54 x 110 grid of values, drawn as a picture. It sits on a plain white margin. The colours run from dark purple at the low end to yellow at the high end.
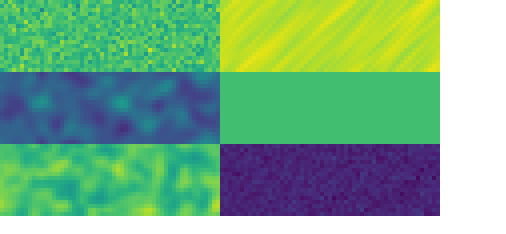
It is made of 3 by 2 panels. Panel 1,1: high, fine-grained. Panel 1,2: very high, slanting up to the right, faint in contrast. Panel 2,1: low, blotchy. Panel 2,2: high, flat. Panel 3,1: high, blotchy. Panel 3,2: very low, fine-grained, faint in contrast.
